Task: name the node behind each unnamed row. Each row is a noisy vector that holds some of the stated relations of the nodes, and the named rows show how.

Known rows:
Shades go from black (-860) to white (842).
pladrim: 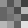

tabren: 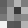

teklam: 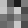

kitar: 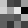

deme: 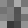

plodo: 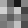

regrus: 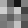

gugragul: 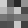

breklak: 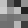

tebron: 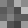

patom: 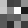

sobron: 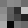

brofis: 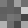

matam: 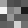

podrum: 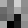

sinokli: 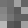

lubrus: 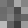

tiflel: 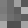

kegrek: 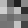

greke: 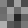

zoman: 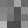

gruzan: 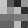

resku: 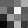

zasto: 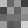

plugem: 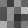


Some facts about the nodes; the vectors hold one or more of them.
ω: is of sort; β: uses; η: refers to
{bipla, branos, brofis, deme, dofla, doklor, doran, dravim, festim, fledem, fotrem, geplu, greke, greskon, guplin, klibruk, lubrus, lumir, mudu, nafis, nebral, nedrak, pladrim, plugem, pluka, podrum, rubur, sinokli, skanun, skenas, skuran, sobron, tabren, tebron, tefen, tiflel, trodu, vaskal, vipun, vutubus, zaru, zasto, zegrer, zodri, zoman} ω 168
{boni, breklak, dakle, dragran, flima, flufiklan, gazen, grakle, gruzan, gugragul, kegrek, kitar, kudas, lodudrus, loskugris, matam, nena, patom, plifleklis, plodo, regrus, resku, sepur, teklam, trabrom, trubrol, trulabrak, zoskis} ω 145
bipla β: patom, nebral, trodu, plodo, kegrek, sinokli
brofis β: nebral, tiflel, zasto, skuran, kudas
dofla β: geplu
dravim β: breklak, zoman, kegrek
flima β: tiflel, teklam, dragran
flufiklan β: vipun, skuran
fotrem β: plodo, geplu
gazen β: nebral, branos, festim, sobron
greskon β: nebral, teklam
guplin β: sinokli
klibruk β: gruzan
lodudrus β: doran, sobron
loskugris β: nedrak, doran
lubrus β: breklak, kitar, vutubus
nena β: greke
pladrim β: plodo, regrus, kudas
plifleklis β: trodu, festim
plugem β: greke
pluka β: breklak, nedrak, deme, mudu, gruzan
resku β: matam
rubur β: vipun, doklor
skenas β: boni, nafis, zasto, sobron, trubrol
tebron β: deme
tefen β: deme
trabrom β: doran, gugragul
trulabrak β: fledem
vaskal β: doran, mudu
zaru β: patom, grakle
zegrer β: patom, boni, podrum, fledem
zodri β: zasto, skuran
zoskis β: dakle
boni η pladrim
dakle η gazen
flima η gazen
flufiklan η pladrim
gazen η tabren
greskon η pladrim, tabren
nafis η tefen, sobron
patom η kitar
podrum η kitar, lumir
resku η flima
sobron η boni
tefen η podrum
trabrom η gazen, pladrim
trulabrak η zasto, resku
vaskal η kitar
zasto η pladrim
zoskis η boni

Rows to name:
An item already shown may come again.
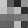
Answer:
gruzan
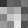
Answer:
gazen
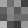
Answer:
doklor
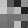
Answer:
breklak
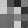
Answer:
trubrol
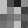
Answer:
sepur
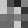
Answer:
trubrol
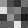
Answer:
zoskis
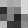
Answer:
tefen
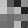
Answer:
breklak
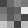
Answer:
dofla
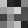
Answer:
nena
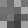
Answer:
lumir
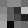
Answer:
sobron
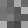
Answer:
skanun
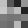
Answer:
breklak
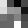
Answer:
boni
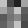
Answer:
lodudrus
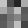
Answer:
loskugris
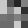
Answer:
trubrol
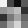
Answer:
flufiklan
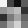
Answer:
flufiklan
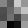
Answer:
vaskal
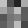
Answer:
loskugris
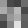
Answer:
trabrom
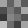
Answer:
rubur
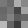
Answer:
lubrus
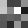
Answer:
patom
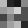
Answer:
nena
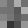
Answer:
doran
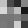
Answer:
grakle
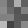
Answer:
fledem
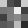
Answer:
trulabrak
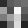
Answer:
flima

